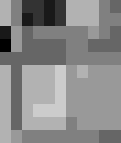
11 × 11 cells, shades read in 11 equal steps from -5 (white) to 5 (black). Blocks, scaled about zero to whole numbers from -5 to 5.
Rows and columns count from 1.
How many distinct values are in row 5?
2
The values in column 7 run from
-2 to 0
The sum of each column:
-6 3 0 -3 -1 -6 -8 -10 -9 -3 -1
